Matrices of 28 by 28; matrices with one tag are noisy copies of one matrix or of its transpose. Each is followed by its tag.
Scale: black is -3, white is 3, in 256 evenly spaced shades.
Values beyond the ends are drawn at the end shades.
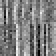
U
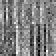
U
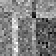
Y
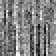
U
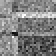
Y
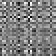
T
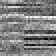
U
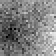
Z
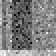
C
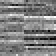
U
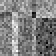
Y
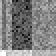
C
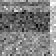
C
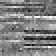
U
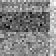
C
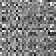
T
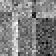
Y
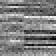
U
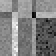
Y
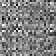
T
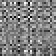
T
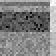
C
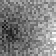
Z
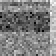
C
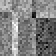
Y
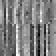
U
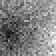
Z
